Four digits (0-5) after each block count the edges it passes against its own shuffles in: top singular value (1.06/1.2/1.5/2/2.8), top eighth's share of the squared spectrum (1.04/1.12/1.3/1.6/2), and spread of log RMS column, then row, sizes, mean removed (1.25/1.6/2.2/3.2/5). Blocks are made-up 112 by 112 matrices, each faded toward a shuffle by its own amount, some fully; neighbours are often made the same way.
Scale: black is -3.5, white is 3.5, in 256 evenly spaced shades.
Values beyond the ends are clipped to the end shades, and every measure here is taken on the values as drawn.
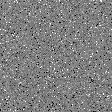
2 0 0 0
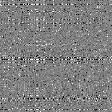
4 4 1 3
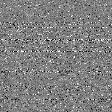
2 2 0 3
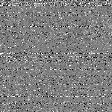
2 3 0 3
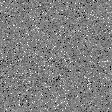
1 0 0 1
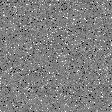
0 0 0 1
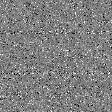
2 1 0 2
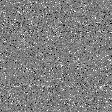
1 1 0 1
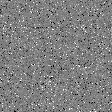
0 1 0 0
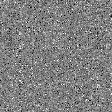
3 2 1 1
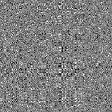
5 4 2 2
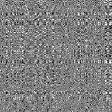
5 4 3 3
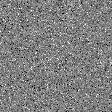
2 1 0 0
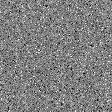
1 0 0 0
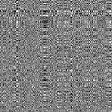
5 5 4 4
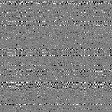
5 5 2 4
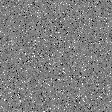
1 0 0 0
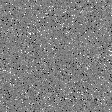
1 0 0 0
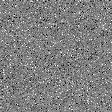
0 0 0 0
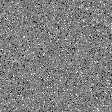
0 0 0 0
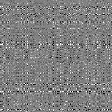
5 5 3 4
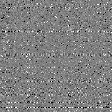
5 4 2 3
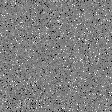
3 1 0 1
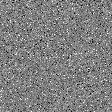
0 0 0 0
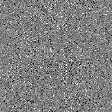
3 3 2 1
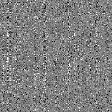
4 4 3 1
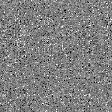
3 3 2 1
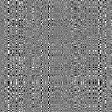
5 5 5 3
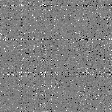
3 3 2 2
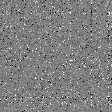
2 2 1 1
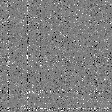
2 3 2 2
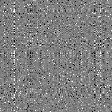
5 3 2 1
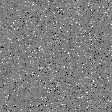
2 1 0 0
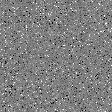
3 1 0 0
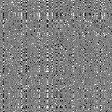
5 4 3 3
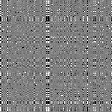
5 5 4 4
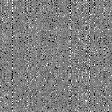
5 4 3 2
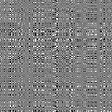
5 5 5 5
